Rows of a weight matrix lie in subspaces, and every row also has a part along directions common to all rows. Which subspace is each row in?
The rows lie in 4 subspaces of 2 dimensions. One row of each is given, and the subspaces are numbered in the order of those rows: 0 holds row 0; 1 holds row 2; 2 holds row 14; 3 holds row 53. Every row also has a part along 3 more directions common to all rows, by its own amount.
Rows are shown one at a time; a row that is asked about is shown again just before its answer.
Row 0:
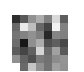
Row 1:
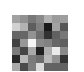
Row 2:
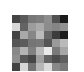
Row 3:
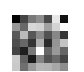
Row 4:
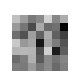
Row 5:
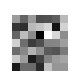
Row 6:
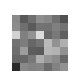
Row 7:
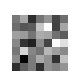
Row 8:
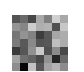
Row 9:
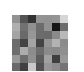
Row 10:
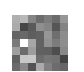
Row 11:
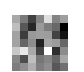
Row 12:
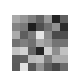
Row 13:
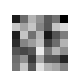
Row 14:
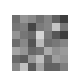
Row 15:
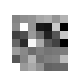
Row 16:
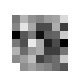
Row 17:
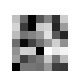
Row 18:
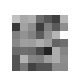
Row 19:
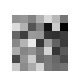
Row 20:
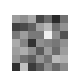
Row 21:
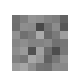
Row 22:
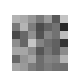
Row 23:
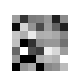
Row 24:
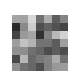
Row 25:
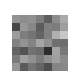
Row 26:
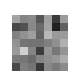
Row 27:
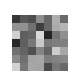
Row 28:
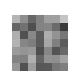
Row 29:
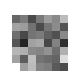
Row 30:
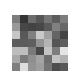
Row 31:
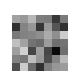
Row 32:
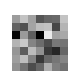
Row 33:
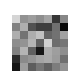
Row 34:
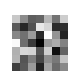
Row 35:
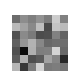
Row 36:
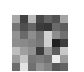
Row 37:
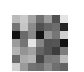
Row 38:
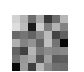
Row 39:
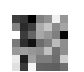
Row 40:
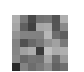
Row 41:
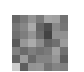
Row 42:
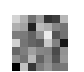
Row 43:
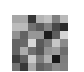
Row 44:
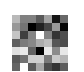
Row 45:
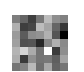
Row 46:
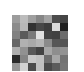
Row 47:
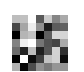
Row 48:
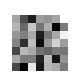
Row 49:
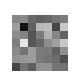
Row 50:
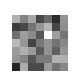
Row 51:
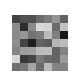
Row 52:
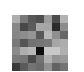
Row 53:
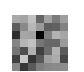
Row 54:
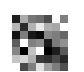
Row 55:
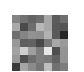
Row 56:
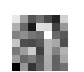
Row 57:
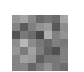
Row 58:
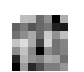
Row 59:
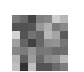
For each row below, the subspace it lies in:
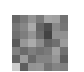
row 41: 3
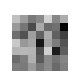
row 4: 1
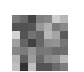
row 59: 1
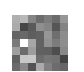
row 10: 0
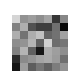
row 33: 0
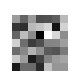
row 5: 2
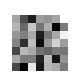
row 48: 2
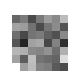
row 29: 0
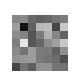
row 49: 0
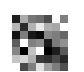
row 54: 0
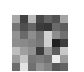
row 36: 2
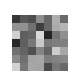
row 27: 1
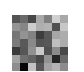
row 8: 2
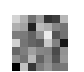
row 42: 3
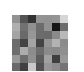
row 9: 2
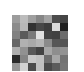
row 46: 2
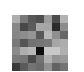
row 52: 3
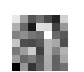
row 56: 3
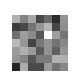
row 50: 2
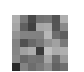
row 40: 3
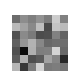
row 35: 3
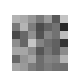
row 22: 0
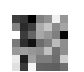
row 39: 1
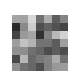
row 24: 3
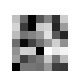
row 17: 3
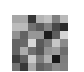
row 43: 2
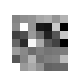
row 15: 0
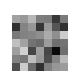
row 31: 3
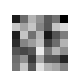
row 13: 1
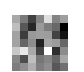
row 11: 1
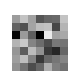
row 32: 0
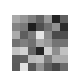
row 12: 2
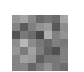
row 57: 0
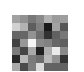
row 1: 3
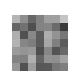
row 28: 1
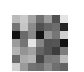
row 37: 0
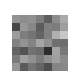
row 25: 1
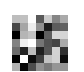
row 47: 3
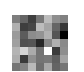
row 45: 1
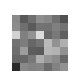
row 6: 0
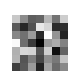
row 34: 1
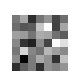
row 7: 2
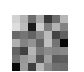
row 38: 3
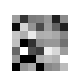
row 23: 0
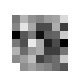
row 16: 0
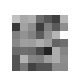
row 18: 1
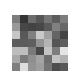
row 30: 2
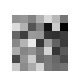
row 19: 1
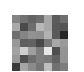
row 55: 1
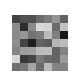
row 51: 1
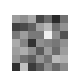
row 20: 2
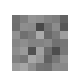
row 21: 3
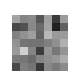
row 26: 3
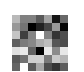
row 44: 2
